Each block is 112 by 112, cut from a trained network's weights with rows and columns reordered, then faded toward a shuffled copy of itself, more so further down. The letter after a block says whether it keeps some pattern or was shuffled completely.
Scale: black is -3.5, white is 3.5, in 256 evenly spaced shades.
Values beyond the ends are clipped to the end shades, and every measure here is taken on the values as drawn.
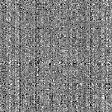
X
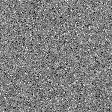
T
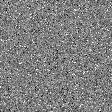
T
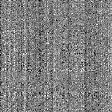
X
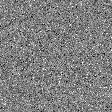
T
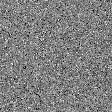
T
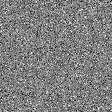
T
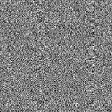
X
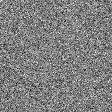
T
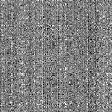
X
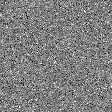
T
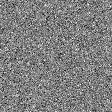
T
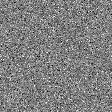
T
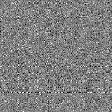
X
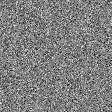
T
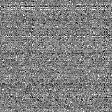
X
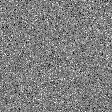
T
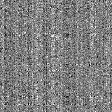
X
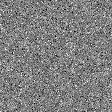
T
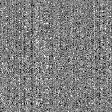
X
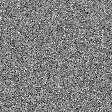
T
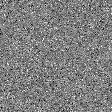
T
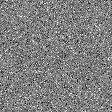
T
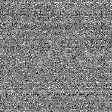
X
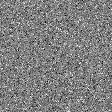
T
